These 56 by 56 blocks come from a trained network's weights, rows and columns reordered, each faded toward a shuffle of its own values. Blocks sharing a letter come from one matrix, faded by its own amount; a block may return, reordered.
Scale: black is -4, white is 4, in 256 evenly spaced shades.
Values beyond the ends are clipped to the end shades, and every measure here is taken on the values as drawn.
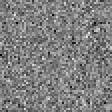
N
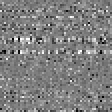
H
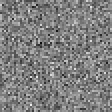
N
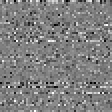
H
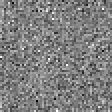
N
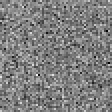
N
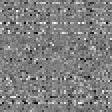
H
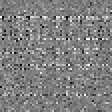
H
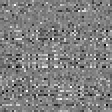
H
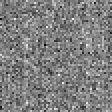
N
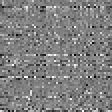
H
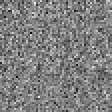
N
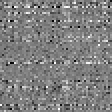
H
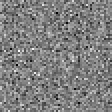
N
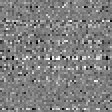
H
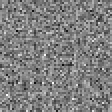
N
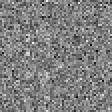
N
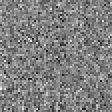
N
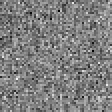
N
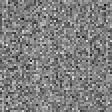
N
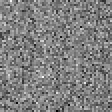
N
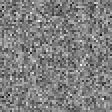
N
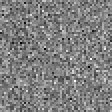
N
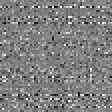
H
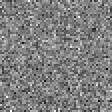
N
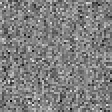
N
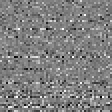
H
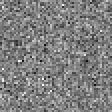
N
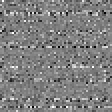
H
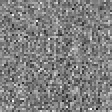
N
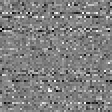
H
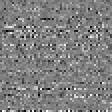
H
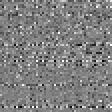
H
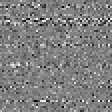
H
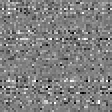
H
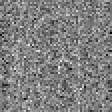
N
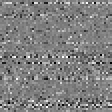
H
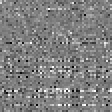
H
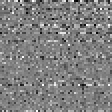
H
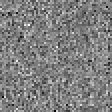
N
